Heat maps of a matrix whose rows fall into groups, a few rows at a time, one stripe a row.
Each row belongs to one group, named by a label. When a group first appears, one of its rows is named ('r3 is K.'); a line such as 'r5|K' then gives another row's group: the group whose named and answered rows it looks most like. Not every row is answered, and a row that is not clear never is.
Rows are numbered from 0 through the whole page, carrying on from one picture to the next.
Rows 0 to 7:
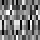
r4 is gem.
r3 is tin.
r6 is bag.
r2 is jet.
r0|bag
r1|tin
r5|gem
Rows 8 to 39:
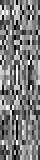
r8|bag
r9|gem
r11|gem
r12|bag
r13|tin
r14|tin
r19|gem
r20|tin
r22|jet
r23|jet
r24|jet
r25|gem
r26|bag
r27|jet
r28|gem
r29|jet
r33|bag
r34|bag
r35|bag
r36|jet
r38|bag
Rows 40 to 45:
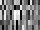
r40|gem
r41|tin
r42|gem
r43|gem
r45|bag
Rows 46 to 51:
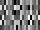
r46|tin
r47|gem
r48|tin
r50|gem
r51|bag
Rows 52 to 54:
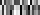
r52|tin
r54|gem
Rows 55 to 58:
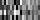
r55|tin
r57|gem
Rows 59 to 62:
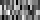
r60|gem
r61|jet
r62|bag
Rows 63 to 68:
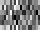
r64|gem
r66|tin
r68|jet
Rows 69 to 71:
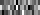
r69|bag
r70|jet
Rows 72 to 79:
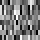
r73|gem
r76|bag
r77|gem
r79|tin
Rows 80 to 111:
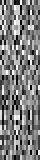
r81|gem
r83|jet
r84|gem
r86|gem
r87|bag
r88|tin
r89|jet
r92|gem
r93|jet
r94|jet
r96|bag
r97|tin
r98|jet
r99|bag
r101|bag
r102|gem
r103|gem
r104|bag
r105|gem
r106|jet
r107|bag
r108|gem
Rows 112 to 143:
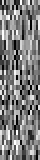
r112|tin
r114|gem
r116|tin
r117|tin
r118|jet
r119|jet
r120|tin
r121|tin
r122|bag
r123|tin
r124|bag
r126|gem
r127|bag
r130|gem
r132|bag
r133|tin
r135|bag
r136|bag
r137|tin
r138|jet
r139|jet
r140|gem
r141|jet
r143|tin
